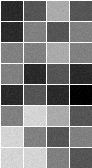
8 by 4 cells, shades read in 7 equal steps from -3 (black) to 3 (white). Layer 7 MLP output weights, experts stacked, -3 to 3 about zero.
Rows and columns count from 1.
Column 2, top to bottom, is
-1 0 0 -2 -1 2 0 2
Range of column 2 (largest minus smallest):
4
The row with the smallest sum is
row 5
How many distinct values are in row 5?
3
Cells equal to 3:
0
